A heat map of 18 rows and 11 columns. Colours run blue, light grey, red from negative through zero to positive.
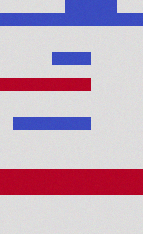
Calmest part: middle right. Ninth with the lowest average: top middle. Grain: streaks across.
